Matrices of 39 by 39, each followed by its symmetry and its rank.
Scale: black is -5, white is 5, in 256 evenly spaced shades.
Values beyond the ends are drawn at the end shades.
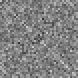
symmetric, full rank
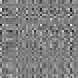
neither, rank three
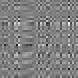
neither, rank two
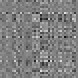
neither, rank three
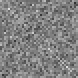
symmetric, full rank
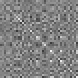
symmetric, rank five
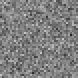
neither, full rank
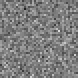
neither, full rank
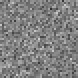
neither, full rank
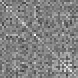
symmetric, rank five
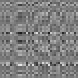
neither, rank two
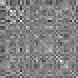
symmetric, rank five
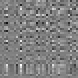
neither, rank three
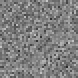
symmetric, full rank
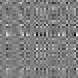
neither, rank two
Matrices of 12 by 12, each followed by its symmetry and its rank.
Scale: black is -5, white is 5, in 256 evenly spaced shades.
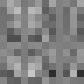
neither, rank two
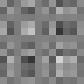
symmetric, rank one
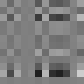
neither, rank one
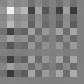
symmetric, rank one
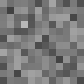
symmetric, full rank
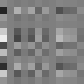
neither, rank one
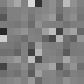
antisymmetric, rank two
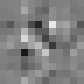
antisymmetric, rank two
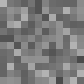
symmetric, full rank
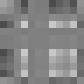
symmetric, rank one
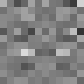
neither, rank two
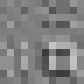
antisymmetric, rank two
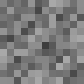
symmetric, full rank
